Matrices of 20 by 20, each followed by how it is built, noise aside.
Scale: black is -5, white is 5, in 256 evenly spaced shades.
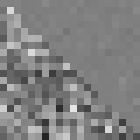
lower triangular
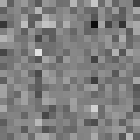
low rank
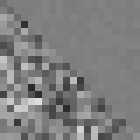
lower triangular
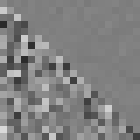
lower triangular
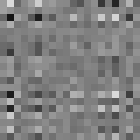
low rank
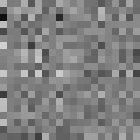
low rank
